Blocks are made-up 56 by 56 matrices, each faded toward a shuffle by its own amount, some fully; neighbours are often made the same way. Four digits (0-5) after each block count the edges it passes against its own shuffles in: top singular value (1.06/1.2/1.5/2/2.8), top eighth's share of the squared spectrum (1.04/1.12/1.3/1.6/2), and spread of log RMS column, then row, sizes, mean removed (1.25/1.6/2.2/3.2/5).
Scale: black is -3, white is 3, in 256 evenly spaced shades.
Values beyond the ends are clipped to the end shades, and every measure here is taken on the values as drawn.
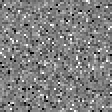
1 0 0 0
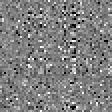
4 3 2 2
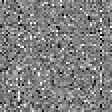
3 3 2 1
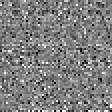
3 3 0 2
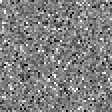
0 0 0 0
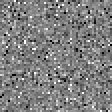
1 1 0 0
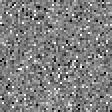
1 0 0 0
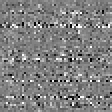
2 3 2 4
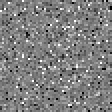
0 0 0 0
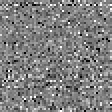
4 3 1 2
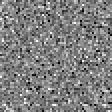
0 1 0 1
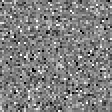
0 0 0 0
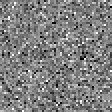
0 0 0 0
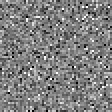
1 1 0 1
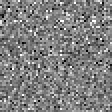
1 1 0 1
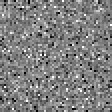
1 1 0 1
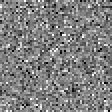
1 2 0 2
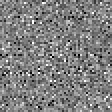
2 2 0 2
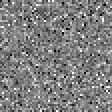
0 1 0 0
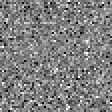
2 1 0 1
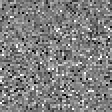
1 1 0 1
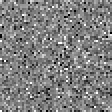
1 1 0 1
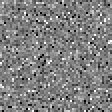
2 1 0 0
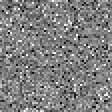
3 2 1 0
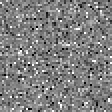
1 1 0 0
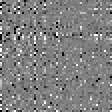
4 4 3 2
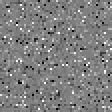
1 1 1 0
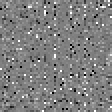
3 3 1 0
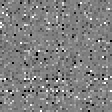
3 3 1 1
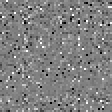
3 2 1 1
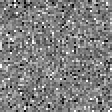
1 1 0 0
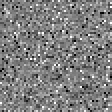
1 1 0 1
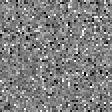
2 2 0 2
